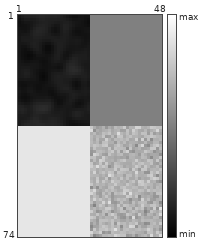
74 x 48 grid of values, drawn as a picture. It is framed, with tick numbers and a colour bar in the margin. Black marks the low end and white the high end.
The table splits into 2 rows of 2 panels. Panel 1,1: very low, blotchy, faint in contrast. Panel 1,2: middling, flat. Panel 2,1: very high, flat. Panel 2,2: high, fine-grained.
